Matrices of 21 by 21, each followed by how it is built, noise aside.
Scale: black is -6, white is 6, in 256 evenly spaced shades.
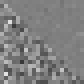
lower triangular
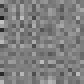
low rank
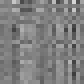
low rank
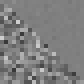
lower triangular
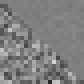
lower triangular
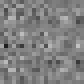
low rank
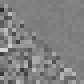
lower triangular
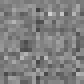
low rank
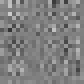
low rank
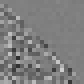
lower triangular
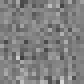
low rank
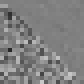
lower triangular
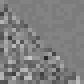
lower triangular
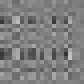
low rank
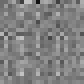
low rank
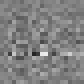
low rank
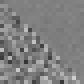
lower triangular
